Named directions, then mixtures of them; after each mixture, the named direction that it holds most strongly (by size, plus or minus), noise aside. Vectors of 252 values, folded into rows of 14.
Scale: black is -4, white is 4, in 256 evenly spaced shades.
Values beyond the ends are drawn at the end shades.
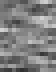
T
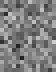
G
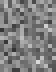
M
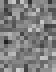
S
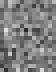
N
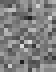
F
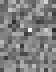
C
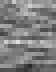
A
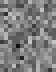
G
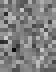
G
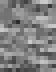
T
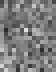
N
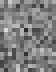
N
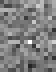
F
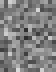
N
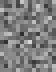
F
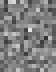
S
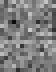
C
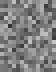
G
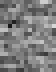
T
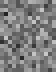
G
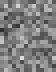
G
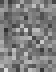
N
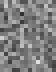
M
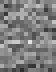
A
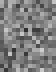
N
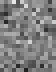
S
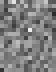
S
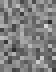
M
